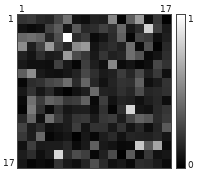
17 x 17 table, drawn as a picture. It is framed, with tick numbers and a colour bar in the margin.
Ninth with the highest average: top left. Average level on the scale: 20%. Grain: fine. Histogram: skewed, a long tail of high values. Odd rows or columns: none.
